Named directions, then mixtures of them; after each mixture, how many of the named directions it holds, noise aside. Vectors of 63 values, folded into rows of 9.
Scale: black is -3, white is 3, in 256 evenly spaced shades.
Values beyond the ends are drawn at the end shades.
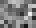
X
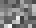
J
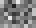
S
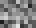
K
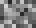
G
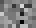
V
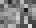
three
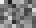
two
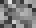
two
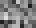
one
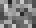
one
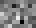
three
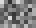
one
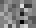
one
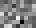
two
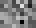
two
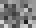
three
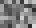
two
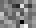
two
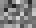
three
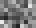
one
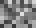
one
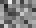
one
